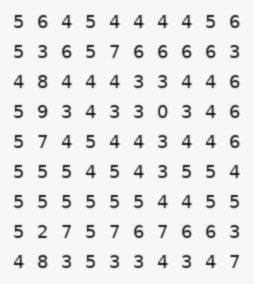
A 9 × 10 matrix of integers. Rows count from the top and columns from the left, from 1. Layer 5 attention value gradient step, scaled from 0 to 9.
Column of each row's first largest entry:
2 5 2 2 2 1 1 3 2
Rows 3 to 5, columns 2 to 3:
8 4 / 9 3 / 7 4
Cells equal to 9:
1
